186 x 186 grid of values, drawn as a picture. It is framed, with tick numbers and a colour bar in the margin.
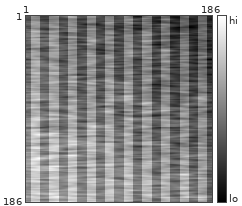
Slope: up to the bottom left. Ninth with the highest average: bottom left. Ninth with the lowest average: top right. Stripes: upright, repeating 10 times.
